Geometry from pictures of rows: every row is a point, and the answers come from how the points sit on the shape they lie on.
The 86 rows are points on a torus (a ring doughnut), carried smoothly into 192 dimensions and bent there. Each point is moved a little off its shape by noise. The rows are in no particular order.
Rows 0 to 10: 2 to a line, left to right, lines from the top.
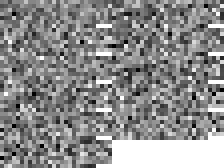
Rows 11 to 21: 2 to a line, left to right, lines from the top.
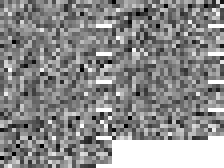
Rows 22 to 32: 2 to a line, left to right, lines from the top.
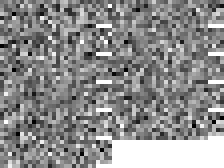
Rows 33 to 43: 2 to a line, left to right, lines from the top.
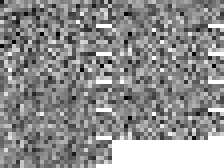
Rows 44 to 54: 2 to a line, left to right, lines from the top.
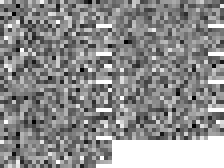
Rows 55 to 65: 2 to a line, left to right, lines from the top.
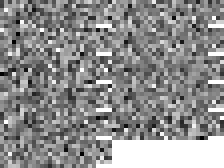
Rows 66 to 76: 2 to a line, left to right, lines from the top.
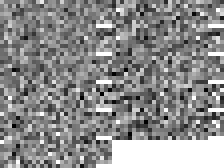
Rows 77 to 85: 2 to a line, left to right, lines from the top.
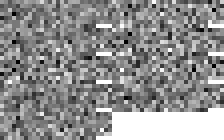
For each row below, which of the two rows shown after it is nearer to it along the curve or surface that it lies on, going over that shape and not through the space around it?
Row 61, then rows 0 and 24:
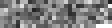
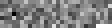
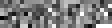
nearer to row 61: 0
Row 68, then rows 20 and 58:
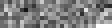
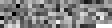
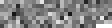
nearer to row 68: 58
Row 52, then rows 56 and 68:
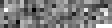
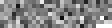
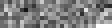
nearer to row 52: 68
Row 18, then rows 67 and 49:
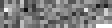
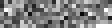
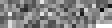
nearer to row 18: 49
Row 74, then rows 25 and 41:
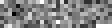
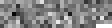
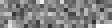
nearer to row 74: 41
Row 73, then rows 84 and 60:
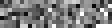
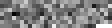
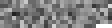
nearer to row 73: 84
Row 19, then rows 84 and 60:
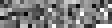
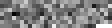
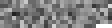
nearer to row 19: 84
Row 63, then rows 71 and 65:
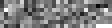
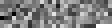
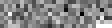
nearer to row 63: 65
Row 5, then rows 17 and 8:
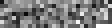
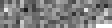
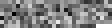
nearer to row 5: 17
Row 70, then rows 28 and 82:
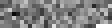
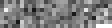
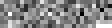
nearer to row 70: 28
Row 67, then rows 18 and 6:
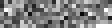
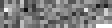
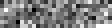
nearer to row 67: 6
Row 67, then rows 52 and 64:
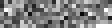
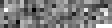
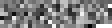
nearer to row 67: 52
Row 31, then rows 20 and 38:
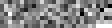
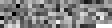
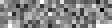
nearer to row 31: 38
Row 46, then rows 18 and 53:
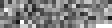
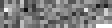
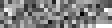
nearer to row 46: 53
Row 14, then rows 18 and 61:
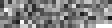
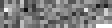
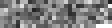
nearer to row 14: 61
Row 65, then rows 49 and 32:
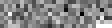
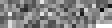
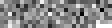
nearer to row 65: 32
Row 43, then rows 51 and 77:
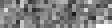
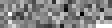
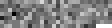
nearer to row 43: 51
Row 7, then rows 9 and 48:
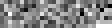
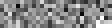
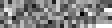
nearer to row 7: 48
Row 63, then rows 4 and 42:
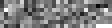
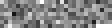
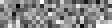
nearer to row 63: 4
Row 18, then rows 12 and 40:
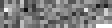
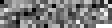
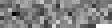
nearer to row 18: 12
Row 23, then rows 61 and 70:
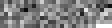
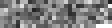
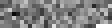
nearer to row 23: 61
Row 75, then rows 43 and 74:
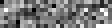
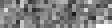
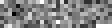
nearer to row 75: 43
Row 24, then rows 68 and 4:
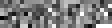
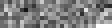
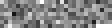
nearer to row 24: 4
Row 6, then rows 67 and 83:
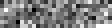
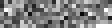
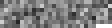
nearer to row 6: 67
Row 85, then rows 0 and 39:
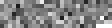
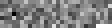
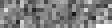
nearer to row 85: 0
